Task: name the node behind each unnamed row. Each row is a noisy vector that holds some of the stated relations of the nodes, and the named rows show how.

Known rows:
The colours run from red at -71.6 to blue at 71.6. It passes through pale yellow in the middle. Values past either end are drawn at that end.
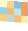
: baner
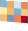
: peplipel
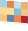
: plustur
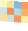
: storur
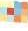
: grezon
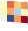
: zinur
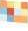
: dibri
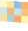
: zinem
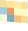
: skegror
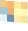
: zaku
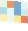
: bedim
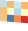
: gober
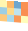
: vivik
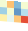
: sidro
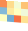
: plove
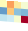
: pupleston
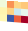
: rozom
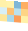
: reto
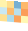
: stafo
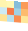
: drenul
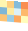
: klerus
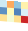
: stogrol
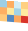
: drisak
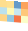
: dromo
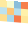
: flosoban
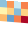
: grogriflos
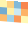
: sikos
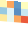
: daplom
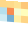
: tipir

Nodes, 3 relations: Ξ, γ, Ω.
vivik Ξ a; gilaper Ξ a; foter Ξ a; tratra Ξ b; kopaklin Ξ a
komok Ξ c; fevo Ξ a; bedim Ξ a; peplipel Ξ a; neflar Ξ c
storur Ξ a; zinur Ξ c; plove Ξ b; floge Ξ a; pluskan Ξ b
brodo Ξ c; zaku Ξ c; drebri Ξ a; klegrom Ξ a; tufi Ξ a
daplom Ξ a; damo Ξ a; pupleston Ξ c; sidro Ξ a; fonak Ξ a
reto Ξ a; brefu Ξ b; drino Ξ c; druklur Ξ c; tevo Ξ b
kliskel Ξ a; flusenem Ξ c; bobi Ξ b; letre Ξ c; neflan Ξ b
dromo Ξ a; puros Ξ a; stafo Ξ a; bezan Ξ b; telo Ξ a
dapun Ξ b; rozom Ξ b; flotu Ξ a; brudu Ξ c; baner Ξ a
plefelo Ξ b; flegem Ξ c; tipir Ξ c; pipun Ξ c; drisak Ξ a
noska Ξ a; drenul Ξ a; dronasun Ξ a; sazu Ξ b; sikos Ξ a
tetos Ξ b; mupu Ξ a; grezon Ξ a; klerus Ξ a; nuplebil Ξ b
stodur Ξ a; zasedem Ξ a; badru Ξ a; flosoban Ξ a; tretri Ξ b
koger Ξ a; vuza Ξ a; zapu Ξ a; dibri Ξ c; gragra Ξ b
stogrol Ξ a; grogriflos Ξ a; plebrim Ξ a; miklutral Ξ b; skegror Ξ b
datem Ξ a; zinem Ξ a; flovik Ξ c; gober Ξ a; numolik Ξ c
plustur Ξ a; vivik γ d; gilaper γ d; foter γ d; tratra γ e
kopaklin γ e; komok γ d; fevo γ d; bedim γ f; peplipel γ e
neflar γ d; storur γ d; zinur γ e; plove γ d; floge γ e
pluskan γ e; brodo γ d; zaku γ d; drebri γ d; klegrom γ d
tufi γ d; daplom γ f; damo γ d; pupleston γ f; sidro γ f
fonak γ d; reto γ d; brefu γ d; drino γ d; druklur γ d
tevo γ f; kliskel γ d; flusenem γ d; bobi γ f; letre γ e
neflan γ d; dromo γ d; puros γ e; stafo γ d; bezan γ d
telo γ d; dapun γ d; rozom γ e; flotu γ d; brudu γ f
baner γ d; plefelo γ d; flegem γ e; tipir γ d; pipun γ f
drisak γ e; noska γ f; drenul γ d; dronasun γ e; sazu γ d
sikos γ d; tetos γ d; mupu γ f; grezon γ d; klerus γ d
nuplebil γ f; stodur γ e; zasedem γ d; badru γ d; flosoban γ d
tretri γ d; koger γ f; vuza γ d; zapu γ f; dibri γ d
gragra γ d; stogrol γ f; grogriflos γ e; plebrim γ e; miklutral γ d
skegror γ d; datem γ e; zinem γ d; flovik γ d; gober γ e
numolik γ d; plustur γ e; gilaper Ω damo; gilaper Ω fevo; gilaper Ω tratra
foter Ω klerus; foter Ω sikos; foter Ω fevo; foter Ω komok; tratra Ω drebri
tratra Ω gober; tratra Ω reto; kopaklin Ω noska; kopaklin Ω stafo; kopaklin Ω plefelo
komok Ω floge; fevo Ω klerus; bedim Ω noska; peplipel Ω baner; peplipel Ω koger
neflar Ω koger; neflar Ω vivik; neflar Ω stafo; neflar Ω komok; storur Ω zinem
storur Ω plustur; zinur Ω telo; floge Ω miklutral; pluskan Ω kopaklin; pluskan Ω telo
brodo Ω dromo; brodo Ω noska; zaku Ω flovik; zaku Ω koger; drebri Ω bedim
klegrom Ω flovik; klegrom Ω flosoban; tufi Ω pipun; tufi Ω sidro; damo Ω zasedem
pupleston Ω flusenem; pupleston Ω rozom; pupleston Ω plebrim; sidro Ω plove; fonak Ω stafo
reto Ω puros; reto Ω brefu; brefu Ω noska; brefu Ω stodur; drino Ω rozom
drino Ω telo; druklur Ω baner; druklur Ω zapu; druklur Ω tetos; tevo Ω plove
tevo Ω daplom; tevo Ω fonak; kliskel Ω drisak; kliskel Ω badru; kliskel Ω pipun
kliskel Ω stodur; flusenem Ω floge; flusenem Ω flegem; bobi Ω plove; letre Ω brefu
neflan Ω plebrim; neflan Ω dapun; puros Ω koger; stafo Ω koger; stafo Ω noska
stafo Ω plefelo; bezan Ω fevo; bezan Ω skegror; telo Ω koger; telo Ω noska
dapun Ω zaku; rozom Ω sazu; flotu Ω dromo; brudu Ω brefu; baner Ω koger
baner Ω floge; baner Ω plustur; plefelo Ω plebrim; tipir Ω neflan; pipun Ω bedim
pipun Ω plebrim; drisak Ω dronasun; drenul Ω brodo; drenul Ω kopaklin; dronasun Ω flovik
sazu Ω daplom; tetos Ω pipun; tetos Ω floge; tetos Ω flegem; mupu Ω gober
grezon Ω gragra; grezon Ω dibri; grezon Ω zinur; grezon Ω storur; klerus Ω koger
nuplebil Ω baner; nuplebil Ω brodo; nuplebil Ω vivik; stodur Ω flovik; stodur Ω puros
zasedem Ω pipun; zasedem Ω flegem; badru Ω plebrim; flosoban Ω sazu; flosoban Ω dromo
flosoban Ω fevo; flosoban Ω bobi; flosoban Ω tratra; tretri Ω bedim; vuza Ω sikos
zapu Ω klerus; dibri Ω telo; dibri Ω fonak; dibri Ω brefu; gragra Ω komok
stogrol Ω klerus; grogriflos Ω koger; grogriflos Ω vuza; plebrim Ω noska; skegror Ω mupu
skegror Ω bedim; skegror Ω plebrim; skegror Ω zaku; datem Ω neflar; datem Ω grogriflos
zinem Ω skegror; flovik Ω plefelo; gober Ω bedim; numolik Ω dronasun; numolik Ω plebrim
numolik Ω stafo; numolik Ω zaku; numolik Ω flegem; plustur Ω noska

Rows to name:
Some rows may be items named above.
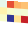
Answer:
flegem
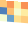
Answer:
komok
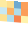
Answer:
telo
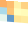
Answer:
flovik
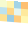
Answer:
zasedem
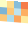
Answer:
vuza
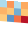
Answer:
kopaklin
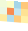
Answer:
kliskel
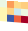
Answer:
rozom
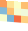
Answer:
sazu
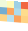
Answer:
foter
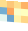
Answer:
flusenem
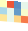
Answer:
noska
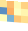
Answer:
miklutral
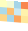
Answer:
gilaper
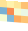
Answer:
bezan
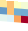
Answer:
tevo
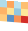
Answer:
stodur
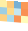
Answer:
vivik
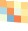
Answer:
brefu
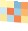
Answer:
drenul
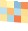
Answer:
flotu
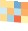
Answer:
fonak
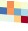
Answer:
nuplebil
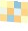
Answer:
badru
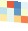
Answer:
noska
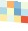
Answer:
mupu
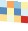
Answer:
stogrol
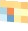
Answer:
tipir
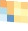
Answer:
flovik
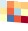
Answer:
pluskan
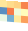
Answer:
druklur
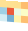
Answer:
numolik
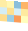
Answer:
drebri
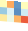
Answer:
daplom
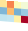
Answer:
brudu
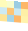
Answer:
tufi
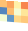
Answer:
komok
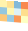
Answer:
fevo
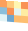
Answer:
brodo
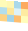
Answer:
damo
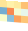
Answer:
bezan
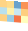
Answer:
dromo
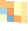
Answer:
plefelo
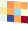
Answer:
letre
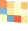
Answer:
plove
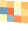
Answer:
gragra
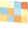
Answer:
gilaper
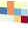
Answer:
nuplebil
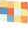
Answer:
neflar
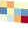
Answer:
bobi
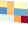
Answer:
tevo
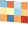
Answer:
floge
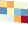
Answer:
bobi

